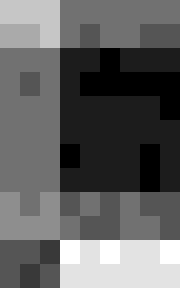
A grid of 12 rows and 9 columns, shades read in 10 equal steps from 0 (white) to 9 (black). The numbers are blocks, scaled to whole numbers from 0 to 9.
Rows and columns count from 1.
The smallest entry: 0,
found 3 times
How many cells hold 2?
4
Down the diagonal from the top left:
2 3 5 8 8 8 8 9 6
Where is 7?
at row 11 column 3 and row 12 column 2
